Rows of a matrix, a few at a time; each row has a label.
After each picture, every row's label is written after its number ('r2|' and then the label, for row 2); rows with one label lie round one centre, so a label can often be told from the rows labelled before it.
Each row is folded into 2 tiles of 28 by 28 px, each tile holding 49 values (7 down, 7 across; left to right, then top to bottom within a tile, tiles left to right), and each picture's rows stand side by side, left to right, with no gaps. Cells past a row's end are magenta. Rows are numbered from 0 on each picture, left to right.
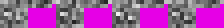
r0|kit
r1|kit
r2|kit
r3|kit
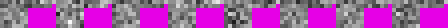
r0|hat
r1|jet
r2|hat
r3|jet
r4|kit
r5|hat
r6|hat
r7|kit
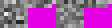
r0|kit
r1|hat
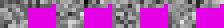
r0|hat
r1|jet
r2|kit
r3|jet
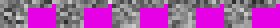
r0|kit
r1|kit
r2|hat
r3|hat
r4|hat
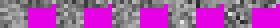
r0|hat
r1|hat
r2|hat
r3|jet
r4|kit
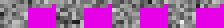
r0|jet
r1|kit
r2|hat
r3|jet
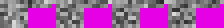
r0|jet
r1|kit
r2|kit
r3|kit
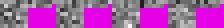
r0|kit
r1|kit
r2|jet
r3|hat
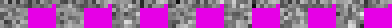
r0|hat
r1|hat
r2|jet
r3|hat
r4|jet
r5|hat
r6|jet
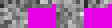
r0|hat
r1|jet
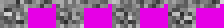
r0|kit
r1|kit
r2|kit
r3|kit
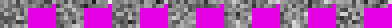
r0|kit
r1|hat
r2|kit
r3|hat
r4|jet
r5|jet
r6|kit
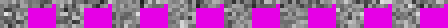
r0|kit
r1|kit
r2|jet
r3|jet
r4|hat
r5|hat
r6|jet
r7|jet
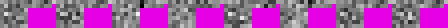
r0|kit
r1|kit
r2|jet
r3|hat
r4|kit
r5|jet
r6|kit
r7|kit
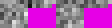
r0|jet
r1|hat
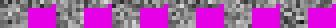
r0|hat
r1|jet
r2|hat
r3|hat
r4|jet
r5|kit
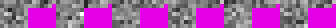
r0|kit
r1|jet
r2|hat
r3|kit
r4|hat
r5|kit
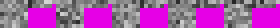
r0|jet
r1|kit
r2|jet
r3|hat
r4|hat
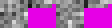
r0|jet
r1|jet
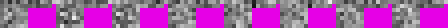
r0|hat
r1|kit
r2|kit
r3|hat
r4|jet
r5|jet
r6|hat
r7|hat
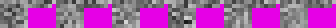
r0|kit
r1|hat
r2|hat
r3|kit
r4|hat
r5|hat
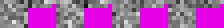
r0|jet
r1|jet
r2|jet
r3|hat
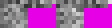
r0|hat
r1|hat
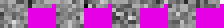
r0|jet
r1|jet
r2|kit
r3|hat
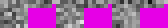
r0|kit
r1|hat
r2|hat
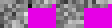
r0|jet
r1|hat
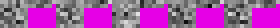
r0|kit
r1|kit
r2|jet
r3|kit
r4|kit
